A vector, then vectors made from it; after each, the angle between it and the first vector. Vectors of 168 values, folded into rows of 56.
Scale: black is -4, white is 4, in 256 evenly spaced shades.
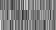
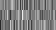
nearly opposite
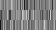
nearly opposite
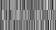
partly opposed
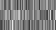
partly opposed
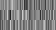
nearly opposite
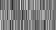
nearly parallel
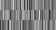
partly opposed
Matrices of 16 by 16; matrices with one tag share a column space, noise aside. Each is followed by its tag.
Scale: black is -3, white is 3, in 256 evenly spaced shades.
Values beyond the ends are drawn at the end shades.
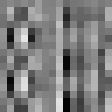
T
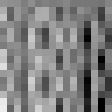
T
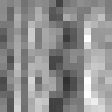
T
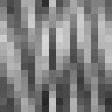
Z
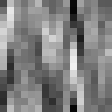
Z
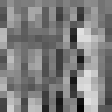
T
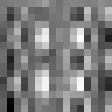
T
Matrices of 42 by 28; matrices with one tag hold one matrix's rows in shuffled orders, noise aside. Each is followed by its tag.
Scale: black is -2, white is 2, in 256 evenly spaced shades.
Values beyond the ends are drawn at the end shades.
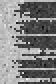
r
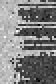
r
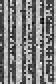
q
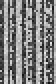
q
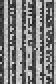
q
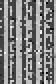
q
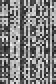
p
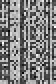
p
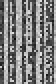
q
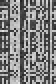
p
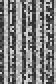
q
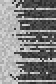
r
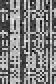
p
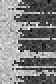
r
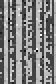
q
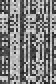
p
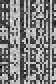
p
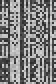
p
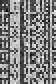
p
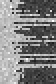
r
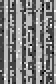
q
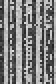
q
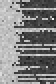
r
